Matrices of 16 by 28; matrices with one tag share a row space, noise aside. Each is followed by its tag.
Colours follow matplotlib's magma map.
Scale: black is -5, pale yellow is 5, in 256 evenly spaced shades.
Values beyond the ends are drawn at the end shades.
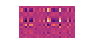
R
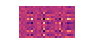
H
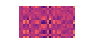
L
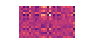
L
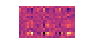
H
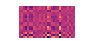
R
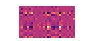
R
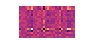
H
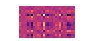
H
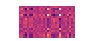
R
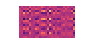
L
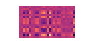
L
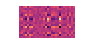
R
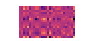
L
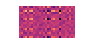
R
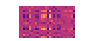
L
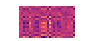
L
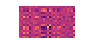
L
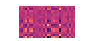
R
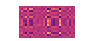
R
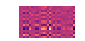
L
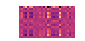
R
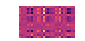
H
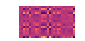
L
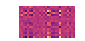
R
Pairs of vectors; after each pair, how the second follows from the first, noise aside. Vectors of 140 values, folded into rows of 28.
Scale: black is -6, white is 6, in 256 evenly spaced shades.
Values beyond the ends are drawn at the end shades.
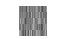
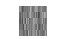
wrapped around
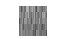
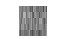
wrapped around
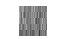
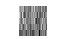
scaled up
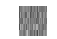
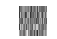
scaled up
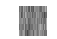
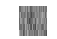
wrapped around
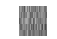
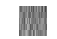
wrapped around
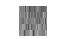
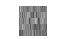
wrapped around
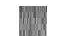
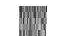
scaled up
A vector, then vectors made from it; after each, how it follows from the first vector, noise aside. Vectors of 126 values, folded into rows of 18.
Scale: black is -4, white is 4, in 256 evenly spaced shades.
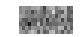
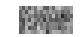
reversed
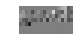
partly zeroed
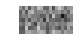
reversed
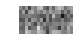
reversed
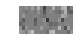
partly zeroed
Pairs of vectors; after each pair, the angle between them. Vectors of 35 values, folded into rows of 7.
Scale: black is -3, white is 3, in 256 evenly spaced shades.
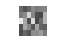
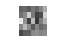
nearly parallel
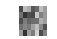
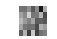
partly opposed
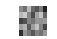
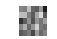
nearly parallel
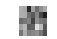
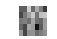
nearly opposite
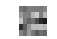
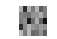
partly aligned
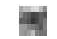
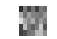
partly opposed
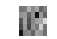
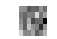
nearly opposite
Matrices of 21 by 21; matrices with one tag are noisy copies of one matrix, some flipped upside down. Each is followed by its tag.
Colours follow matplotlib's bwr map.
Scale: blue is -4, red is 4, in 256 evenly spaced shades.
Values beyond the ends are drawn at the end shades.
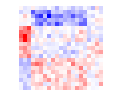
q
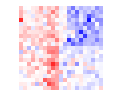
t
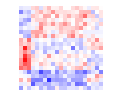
q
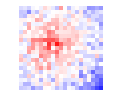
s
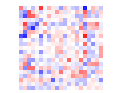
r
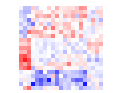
q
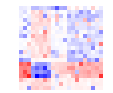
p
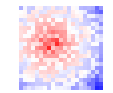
s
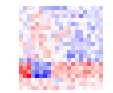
p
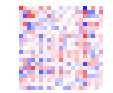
r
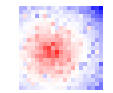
s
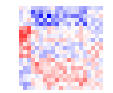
q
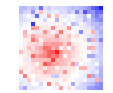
s
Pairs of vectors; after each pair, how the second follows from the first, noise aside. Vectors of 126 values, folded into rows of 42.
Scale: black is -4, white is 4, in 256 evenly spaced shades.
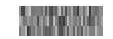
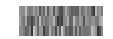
reversed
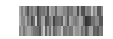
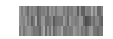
shrunk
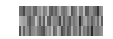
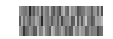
reversed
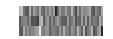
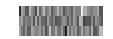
reversed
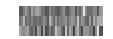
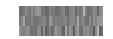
shrunk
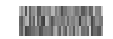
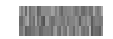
shrunk
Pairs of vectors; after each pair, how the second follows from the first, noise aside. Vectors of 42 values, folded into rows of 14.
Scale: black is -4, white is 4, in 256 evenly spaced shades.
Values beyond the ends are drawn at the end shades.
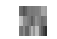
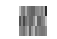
shuffled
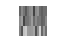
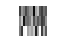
scaled up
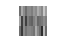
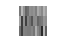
copied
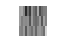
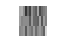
copied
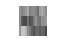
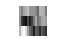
scaled up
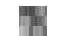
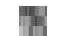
copied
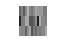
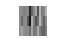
shuffled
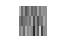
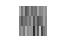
copied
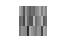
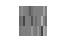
partly zeroed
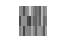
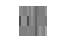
partly zeroed
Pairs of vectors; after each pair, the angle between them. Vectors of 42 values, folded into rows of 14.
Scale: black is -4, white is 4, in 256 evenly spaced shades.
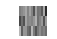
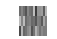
nearly opposite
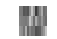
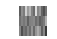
partly opposed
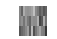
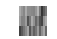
partly aligned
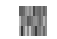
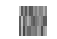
partly opposed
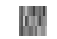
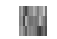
nearly opposite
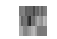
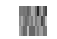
orthogonal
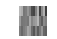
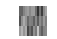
partly opposed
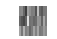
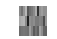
nearly opposite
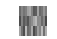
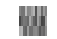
orthogonal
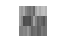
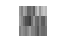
nearly parallel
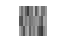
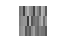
partly opposed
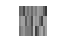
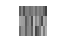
nearly parallel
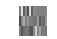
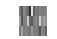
partly opposed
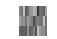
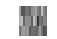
orthogonal
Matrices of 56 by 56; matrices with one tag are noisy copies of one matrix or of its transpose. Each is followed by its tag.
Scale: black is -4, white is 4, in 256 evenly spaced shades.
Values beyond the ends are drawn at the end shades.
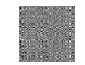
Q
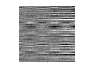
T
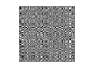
Q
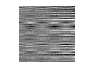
T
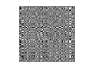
Q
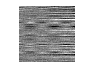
T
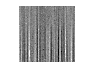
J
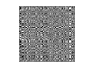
Q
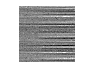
J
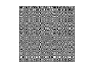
Q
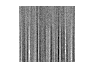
J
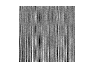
T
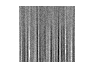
J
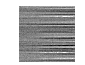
J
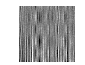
T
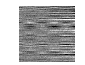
T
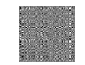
Q
